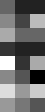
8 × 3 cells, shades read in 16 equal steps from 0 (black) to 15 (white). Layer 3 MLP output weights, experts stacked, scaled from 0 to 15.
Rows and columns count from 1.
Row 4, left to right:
3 2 2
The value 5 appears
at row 6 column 2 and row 8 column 3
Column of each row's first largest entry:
1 3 1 1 1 1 1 1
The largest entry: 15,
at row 5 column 1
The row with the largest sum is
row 7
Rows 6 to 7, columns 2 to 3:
5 0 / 9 12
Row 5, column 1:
15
